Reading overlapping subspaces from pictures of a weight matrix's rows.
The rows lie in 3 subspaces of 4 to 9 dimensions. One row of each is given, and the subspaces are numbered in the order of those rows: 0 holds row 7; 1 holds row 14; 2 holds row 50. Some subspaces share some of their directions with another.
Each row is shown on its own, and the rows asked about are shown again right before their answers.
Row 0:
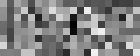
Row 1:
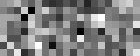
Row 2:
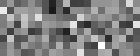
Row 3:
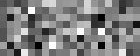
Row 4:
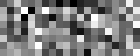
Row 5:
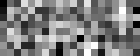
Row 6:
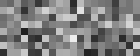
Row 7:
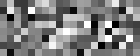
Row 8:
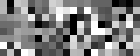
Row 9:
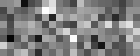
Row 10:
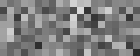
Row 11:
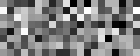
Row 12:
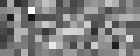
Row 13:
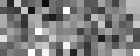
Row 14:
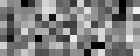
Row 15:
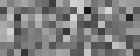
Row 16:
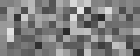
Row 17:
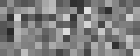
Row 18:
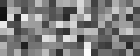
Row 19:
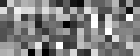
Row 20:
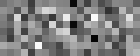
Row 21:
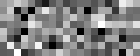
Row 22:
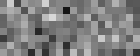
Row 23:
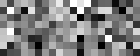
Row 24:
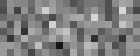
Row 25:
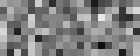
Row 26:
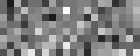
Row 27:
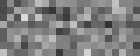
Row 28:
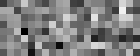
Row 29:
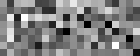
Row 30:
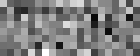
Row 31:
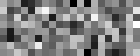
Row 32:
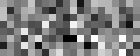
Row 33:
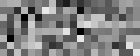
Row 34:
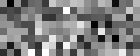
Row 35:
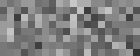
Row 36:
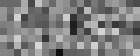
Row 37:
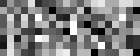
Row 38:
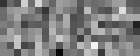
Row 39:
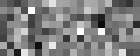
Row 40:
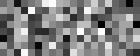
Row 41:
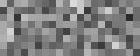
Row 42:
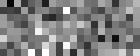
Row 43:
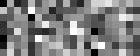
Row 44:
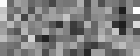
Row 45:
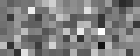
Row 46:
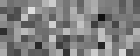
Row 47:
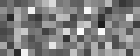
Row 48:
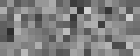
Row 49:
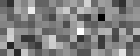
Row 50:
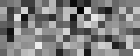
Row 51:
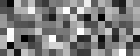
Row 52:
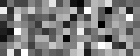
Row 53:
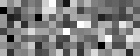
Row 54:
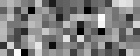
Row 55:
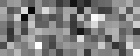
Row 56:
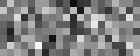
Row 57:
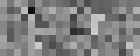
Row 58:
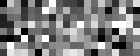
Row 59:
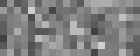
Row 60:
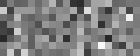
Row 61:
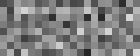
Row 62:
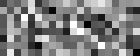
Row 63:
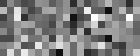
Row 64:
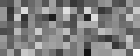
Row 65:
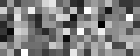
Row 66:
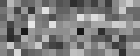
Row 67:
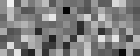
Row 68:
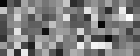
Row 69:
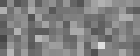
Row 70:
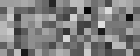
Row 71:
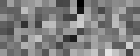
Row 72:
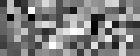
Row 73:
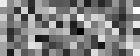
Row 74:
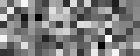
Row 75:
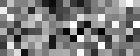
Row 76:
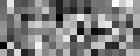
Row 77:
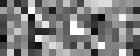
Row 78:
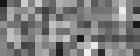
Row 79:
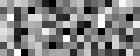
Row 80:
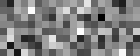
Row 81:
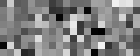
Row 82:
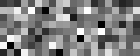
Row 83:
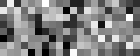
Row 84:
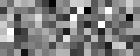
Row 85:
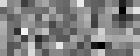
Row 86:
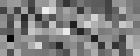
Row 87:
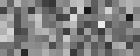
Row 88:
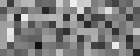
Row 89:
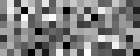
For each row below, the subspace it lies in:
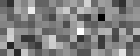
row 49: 2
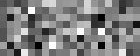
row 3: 0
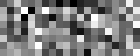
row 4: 2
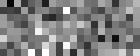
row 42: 2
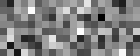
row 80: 2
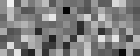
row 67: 2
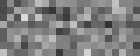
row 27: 1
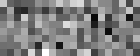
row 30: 2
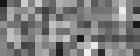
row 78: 1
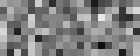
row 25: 1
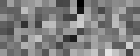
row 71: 1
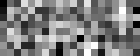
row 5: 1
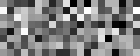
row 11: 1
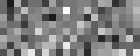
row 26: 2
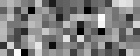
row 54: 0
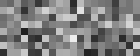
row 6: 1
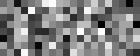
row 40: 2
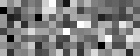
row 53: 1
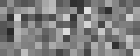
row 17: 0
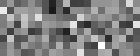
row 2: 1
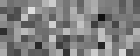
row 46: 1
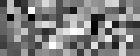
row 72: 0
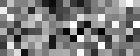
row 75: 1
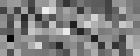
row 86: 1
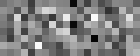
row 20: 1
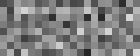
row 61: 2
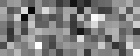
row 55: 2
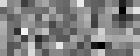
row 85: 1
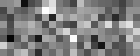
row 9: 1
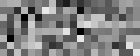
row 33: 1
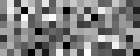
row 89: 2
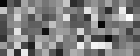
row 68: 1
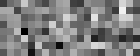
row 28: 1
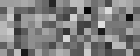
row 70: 2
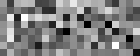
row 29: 0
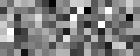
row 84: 2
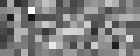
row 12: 0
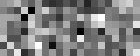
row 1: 2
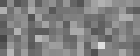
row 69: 0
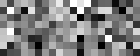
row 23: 1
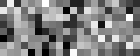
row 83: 2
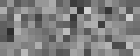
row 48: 2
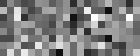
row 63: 1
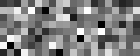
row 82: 1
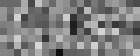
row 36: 1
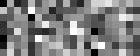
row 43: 0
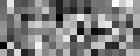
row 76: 0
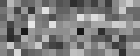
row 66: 1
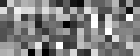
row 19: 2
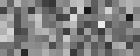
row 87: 2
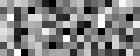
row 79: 0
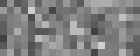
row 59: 0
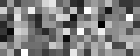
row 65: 2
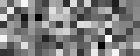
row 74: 1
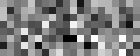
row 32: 1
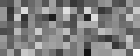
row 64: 2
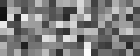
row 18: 1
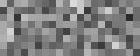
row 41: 0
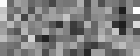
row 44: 1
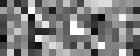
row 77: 0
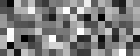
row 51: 2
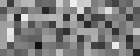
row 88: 0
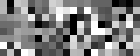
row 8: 0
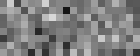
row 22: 2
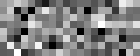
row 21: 1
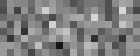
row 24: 1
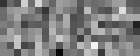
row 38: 1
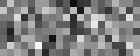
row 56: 2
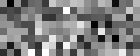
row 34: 2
